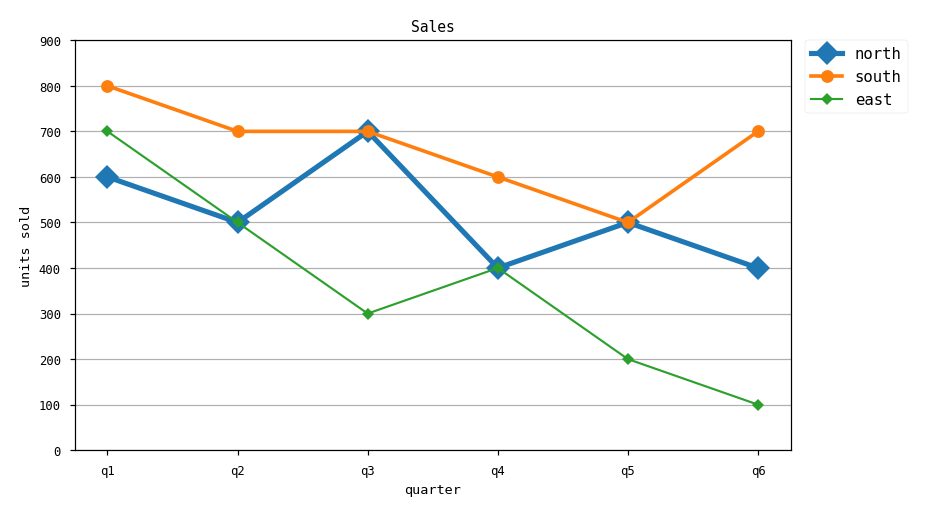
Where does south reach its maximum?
q1
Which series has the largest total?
south
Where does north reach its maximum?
q3
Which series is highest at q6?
south
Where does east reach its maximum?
q1
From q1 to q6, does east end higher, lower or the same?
lower
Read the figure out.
Title: Sales
x-axis: quarter, ticks q1 q2 q3 q4 q5 q6
y-axis: units sold, ticks 0 100 200 300 400 500 600 700 800 900
Legend: north, south, east
Values:
north: 600 500 700 400 500 400
south: 800 700 700 600 500 700
east: 700 500 300 400 200 100
